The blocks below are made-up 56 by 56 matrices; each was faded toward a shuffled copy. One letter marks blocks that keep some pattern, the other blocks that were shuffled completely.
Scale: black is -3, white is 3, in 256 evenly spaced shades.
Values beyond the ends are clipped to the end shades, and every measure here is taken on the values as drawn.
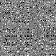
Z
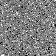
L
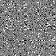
Z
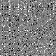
Z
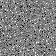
L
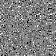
Z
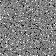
L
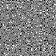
Z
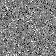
L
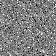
L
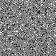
L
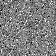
L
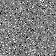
L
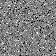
L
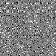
Z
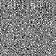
Z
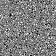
L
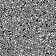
L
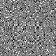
Z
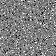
L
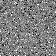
L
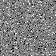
L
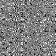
Z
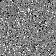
L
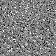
L
